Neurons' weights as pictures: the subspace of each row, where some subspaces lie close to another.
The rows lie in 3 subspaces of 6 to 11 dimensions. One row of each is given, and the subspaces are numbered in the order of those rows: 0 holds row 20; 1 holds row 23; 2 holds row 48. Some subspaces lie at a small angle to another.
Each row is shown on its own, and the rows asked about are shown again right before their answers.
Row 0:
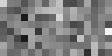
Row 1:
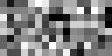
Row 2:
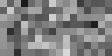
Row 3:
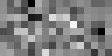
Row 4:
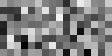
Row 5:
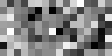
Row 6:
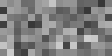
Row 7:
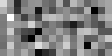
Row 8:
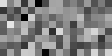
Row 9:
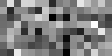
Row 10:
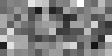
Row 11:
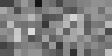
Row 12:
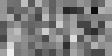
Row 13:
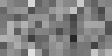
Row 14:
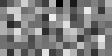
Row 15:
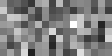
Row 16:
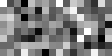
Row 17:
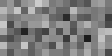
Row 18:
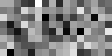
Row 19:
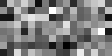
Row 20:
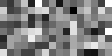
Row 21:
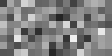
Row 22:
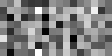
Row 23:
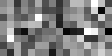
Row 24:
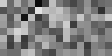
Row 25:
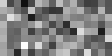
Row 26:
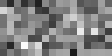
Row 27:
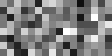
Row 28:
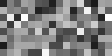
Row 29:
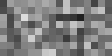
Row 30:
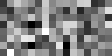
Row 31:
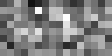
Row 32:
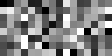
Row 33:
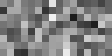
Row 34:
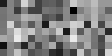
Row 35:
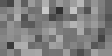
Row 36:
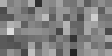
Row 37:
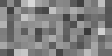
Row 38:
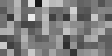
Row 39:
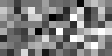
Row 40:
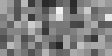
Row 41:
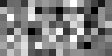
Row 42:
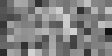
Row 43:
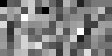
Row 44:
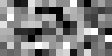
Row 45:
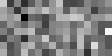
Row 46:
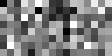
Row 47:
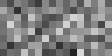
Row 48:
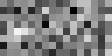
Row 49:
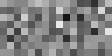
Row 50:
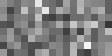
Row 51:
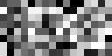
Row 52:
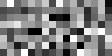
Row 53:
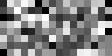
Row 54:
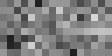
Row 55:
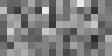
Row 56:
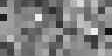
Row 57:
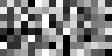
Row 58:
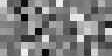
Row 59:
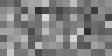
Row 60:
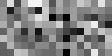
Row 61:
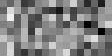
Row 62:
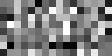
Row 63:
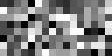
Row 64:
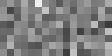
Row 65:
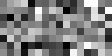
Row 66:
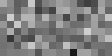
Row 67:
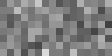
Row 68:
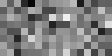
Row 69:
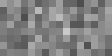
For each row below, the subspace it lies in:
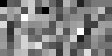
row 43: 1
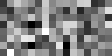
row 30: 1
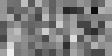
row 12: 1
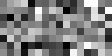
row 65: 1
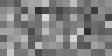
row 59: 1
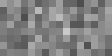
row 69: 1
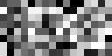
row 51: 0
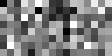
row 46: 2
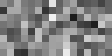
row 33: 0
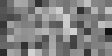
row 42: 2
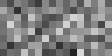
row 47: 2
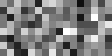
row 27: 1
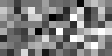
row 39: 2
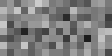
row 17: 2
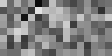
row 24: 2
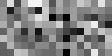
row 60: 0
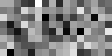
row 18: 1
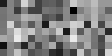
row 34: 2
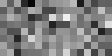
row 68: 2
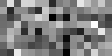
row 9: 0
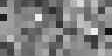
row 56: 1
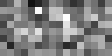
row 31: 0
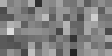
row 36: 1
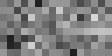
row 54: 1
